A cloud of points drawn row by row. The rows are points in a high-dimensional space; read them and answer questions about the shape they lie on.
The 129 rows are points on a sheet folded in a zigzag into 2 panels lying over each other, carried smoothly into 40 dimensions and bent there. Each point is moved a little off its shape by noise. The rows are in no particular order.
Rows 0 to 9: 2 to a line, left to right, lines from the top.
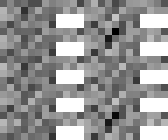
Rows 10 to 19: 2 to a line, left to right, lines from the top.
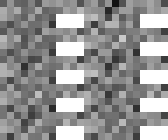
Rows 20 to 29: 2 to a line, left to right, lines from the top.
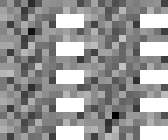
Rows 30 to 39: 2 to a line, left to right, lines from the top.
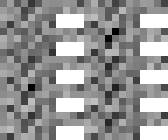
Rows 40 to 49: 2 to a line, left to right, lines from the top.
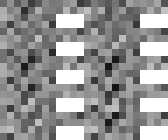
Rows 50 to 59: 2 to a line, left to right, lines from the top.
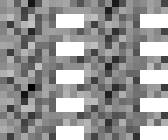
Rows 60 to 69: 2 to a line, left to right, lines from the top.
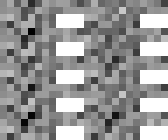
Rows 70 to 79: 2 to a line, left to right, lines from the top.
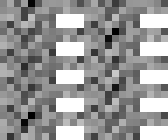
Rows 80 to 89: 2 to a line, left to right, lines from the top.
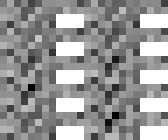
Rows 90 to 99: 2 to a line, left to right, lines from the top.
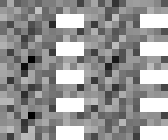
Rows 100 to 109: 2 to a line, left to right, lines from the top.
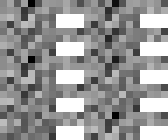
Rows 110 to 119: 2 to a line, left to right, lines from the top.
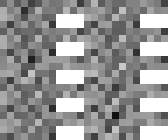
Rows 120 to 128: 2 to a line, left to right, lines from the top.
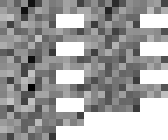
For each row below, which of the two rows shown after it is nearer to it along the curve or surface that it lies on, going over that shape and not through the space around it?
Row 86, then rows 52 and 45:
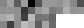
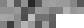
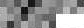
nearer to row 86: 52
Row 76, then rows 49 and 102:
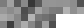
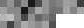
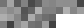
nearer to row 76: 102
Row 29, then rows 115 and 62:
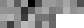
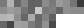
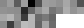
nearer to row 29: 62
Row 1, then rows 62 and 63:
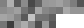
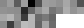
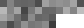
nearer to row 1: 62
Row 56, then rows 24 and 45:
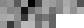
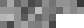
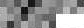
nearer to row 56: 45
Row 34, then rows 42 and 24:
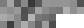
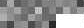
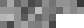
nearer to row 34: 42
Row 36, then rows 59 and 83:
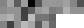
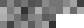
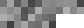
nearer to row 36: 83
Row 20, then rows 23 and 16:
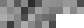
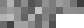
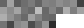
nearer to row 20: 16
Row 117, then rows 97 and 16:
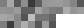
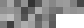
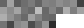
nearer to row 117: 16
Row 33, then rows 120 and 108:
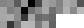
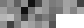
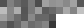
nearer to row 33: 120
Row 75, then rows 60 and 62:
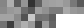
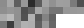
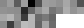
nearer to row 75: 62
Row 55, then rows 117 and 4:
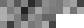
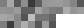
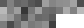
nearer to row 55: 117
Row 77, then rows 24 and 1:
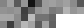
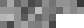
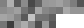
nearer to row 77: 1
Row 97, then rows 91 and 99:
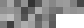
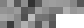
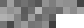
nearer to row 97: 99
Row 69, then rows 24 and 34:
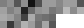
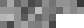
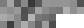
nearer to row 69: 34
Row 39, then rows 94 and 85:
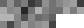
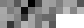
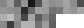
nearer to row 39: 85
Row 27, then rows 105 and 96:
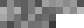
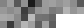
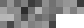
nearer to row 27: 96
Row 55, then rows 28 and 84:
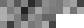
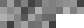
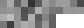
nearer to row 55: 28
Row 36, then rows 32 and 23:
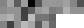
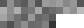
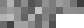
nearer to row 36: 23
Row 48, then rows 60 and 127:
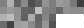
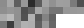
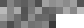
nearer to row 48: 60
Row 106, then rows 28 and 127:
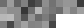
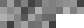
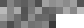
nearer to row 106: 127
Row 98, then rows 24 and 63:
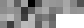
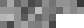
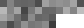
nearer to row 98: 24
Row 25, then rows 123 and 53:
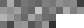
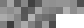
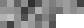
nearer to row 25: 123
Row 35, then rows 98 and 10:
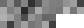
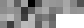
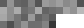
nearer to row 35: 98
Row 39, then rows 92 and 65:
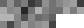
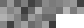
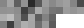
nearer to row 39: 65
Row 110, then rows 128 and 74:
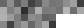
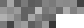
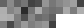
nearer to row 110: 128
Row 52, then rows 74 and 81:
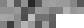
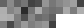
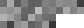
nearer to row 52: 81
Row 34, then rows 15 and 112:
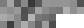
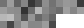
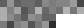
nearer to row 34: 112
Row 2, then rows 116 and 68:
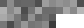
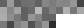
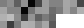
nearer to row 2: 68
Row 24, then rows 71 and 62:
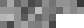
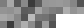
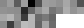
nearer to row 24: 62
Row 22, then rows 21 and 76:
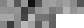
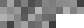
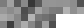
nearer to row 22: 76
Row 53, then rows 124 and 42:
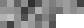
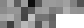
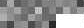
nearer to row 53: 124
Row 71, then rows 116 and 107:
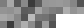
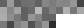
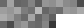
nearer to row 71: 116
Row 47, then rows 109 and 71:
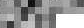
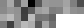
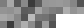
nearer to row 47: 109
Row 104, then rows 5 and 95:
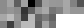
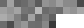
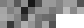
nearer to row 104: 95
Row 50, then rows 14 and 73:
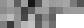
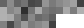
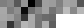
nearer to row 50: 73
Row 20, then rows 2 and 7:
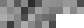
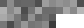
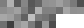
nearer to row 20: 7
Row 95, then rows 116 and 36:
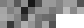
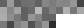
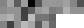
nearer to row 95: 36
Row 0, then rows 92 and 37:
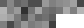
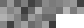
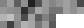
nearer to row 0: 37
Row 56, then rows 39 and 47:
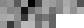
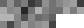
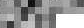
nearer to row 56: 47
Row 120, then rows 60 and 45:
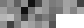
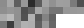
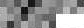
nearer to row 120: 60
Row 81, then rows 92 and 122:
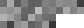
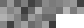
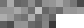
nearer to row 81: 92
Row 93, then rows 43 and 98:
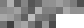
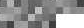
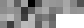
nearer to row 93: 43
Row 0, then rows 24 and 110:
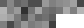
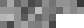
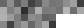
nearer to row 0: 24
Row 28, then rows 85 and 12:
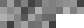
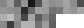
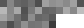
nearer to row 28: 85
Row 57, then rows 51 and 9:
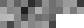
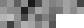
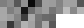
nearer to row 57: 51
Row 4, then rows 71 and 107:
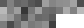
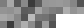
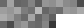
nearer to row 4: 107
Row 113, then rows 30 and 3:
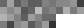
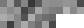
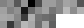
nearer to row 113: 30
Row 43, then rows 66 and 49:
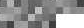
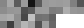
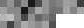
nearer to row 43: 66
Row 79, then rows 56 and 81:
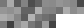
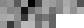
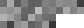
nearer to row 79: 81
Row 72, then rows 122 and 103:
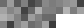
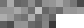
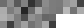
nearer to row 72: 103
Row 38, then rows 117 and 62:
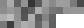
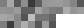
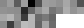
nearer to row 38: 62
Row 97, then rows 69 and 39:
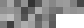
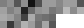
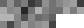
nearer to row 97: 39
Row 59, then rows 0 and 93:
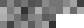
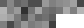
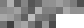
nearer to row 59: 93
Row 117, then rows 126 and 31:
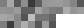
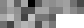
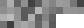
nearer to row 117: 126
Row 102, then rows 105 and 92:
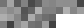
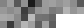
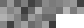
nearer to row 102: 92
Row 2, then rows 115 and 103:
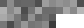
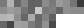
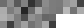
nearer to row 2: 115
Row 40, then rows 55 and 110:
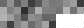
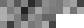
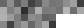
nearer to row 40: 110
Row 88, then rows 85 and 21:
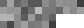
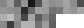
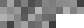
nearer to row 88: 85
